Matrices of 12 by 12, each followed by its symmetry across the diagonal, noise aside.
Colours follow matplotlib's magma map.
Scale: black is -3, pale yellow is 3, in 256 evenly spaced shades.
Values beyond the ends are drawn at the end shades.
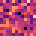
neither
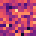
neither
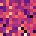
neither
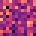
neither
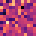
antisymmetric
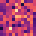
neither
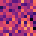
neither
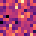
antisymmetric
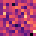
antisymmetric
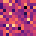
antisymmetric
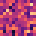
antisymmetric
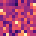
neither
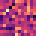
antisymmetric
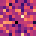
antisymmetric
